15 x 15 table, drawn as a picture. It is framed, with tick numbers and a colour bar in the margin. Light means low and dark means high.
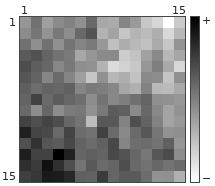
Histogram: bell-shaped. Mirror symmetry: none. Ninth with the highest average: bottom left. Slope: up to the bottom left. Ninth with the lowest average: top right.
